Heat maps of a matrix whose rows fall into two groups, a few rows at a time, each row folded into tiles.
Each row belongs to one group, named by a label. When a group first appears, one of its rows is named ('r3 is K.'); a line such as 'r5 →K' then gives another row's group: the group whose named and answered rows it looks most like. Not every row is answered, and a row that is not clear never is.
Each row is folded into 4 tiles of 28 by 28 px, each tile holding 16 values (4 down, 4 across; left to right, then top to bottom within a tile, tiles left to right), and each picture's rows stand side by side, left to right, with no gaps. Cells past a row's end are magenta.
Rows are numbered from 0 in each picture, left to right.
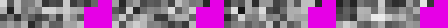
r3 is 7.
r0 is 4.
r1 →4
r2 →7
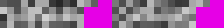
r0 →7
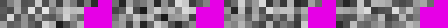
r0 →4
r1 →4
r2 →4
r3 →7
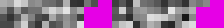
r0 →4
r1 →7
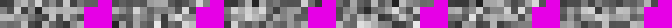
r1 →7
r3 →4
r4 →7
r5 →7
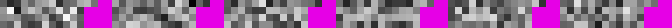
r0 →7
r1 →4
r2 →4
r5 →4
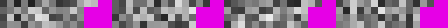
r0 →7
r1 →4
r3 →4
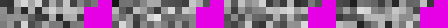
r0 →4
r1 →7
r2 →4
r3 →7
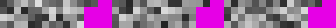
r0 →4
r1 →7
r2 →4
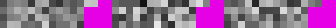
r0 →7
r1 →7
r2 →7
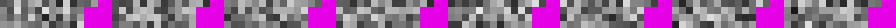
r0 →4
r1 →7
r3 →7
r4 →7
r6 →7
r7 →4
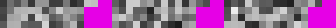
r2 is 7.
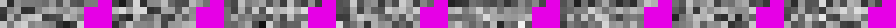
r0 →4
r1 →7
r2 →4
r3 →4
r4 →7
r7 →4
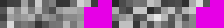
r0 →7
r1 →7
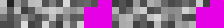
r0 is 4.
